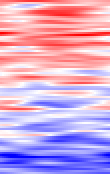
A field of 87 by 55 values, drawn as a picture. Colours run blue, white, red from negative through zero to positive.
There is an overall slope up to the top. Streaks run across, left to right. The top middle is the ninth with the highest average.
